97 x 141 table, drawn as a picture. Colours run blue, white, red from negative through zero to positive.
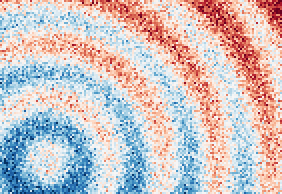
Mirror symmetry: none. Ninth with the lowest average: bottom left. Odd rows or columns: none. Rings: centred on the bottom left. Histogram: bell-shaped. Ninth with the highest average: top right. Slope: up to the top right.
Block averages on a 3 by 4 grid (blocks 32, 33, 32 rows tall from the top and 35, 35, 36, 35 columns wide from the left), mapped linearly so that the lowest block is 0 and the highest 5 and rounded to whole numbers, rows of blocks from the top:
3445 | 1234 | 0123
